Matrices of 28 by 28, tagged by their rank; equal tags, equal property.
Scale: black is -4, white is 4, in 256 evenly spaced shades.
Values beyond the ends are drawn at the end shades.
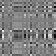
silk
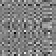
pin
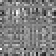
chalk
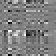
silk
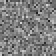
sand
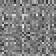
chalk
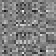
pin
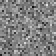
sand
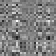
pin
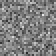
sand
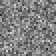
sand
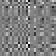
silk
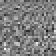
chalk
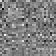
chalk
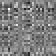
pin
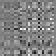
pin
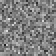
sand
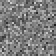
sand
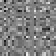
pin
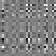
silk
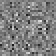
chalk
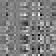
silk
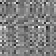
pin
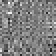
chalk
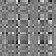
silk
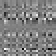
silk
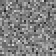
sand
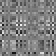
silk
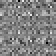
chalk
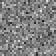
sand
